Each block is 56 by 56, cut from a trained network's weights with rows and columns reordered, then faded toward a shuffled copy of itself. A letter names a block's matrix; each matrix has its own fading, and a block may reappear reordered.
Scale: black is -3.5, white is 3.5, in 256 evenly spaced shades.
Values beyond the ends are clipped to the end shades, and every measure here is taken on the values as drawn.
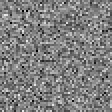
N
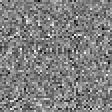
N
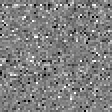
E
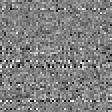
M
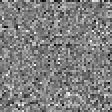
N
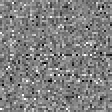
E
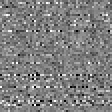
M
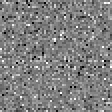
E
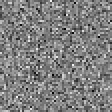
N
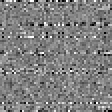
M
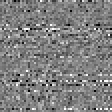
M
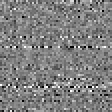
M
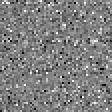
E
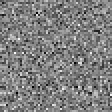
N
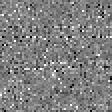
E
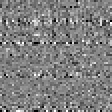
M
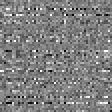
M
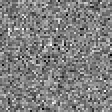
N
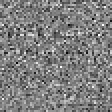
N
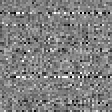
M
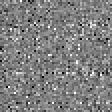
E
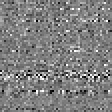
M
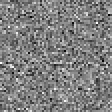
N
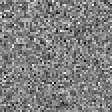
N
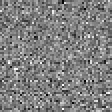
N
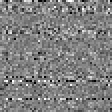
M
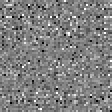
E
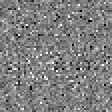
E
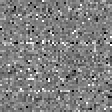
E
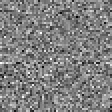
N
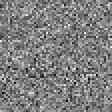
N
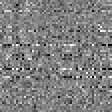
M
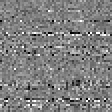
M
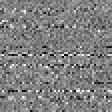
M
